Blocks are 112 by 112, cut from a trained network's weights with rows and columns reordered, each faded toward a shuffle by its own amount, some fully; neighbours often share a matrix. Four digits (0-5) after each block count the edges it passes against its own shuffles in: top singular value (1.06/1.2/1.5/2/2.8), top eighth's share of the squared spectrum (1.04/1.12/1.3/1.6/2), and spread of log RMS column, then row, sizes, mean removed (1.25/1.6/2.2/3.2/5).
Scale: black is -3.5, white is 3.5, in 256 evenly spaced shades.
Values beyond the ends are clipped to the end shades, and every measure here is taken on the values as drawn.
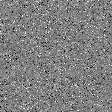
2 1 0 1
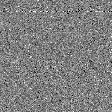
3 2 1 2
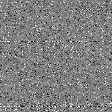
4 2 0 2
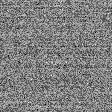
2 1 0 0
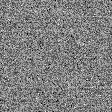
1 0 0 0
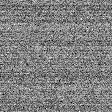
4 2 0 1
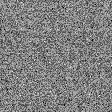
1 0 0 0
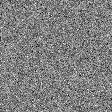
0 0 0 0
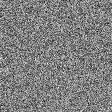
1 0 0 0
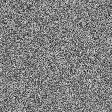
0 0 0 0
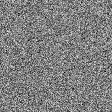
3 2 0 0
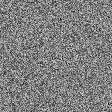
1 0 0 0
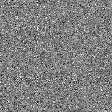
3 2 1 1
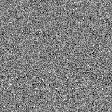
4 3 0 2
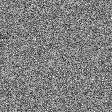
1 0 0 0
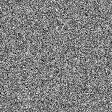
2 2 0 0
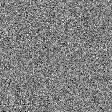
1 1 0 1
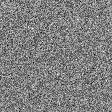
0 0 0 0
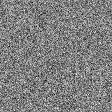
0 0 0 0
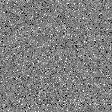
3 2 0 2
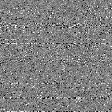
4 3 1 3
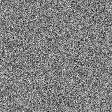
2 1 0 0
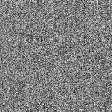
3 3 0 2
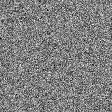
2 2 0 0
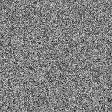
3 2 0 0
